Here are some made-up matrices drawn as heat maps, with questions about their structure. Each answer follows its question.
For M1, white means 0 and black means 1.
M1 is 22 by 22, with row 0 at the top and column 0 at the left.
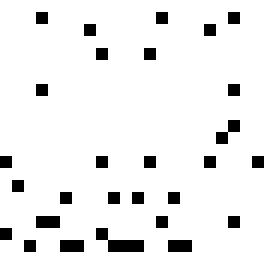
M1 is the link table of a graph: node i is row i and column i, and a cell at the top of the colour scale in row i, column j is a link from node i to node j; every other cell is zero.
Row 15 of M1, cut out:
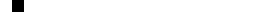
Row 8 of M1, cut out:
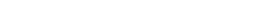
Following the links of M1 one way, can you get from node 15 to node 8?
yes
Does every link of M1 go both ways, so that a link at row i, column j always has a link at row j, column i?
no
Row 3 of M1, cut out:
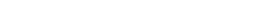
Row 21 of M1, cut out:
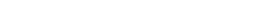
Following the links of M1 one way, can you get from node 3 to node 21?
no
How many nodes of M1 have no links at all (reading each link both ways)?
0
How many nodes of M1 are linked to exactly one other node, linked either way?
2
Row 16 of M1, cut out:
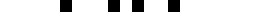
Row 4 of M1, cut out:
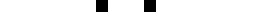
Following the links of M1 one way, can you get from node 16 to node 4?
yes
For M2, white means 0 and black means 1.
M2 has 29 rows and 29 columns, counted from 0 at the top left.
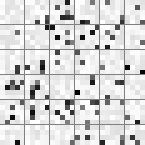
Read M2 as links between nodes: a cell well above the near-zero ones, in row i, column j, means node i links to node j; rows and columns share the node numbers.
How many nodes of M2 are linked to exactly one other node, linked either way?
1
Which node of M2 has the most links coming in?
node 13
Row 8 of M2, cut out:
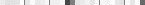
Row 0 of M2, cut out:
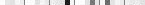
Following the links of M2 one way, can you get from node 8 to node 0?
no
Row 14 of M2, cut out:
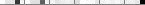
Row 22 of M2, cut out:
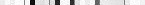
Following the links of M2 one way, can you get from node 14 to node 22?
yes
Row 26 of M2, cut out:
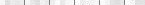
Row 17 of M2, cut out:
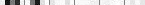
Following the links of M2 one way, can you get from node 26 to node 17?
no
